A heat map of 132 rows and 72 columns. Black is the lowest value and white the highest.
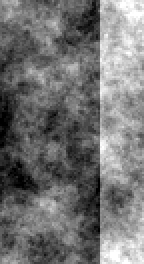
A vertical seam about 70% of the way across splits the table, and the right part is higher. The top right is the ninth with the highest average. There are no lone odd cells. The middle left is the ninth with the lowest average.
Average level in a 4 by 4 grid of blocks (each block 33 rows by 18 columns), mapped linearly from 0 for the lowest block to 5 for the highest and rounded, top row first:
2225
1224
0113
2214
